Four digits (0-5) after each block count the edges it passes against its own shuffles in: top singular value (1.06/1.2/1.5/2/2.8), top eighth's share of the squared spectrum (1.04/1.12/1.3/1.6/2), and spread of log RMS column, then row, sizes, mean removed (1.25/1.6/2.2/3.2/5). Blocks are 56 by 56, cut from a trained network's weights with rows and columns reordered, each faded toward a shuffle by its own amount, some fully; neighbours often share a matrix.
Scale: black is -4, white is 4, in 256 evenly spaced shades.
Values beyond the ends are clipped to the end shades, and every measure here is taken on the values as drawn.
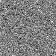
1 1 0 0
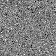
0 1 0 0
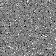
1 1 0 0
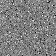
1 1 0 0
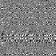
4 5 1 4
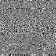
3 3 1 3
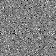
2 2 0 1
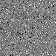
0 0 0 0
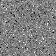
0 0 0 0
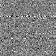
3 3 0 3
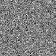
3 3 2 1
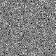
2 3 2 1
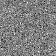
2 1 0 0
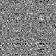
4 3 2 2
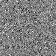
2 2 0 1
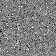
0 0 0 0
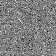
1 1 0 0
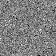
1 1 0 0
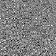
3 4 1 2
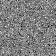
0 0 0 0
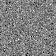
0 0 0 0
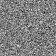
1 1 0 0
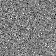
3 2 0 1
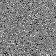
1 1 0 0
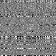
4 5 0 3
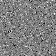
2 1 0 0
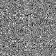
2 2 1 1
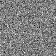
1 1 0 0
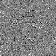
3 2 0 1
